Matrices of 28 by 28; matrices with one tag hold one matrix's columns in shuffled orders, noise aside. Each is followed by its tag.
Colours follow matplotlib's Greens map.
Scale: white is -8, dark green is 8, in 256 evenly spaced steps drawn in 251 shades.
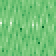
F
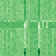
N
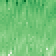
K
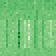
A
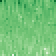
K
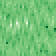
F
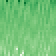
K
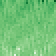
K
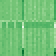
N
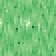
F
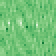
F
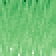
K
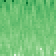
K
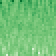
K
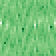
F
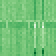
N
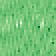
F
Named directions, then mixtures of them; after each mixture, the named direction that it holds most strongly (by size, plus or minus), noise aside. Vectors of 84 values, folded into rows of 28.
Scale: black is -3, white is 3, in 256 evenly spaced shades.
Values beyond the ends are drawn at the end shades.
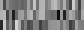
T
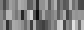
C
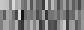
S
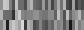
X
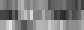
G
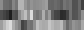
G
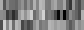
T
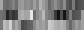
G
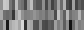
X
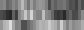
G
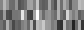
C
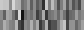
S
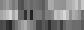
G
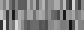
T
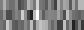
C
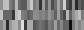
X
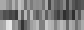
G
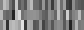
X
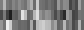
C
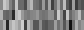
X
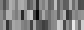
C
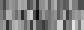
C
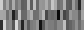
T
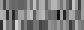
T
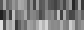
T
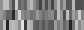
X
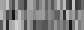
X
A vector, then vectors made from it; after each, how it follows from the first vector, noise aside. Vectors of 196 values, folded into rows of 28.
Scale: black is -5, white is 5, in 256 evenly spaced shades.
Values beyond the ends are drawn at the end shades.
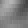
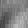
reversed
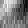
scaled up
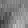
reversed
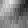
scaled up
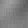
shrunk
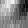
scaled up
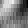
scaled up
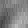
reversed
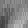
reversed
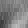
reversed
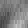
reversed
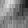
scaled up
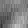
reversed
